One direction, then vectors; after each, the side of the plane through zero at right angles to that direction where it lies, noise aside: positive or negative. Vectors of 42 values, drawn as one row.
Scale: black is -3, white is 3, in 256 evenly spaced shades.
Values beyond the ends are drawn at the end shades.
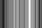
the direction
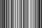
positive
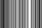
positive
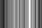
positive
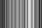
positive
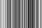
negative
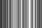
positive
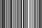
positive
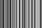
positive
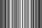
positive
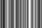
positive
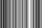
positive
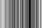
negative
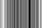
negative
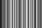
positive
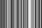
positive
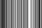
positive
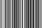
negative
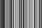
positive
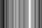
positive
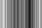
negative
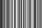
positive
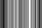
positive
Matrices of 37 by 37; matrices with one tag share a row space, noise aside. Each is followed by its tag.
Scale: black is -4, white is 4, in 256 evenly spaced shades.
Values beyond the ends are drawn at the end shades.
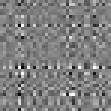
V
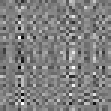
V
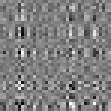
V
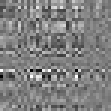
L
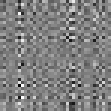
V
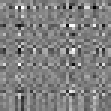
V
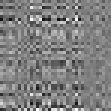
L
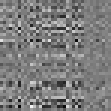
L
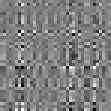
V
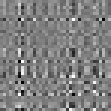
V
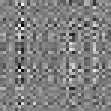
V
